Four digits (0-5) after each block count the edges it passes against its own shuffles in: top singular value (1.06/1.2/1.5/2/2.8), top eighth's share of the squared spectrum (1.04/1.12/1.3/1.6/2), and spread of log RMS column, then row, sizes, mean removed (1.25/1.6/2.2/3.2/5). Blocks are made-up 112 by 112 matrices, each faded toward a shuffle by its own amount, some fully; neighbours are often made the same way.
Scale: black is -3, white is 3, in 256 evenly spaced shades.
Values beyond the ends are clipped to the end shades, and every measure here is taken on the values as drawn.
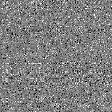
4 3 1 2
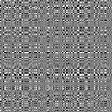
5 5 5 5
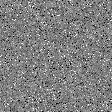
1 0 0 0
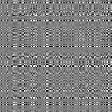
5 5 4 5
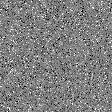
2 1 0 0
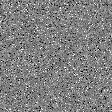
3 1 0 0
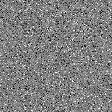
4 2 1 1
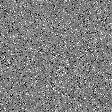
0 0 0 0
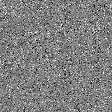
1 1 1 0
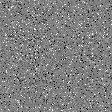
3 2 0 0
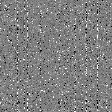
2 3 3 1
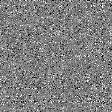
1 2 2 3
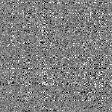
2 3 3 4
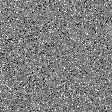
0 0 0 0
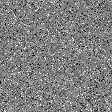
0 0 0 0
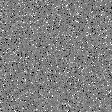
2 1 0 0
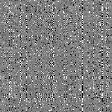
5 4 3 2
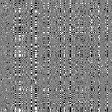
5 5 4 3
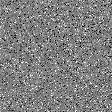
2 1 0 0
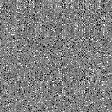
4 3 2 2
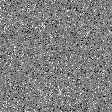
0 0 0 0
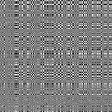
5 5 5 5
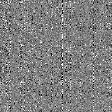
2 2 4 2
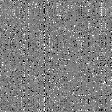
4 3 3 1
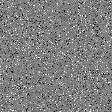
2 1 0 0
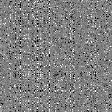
4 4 3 2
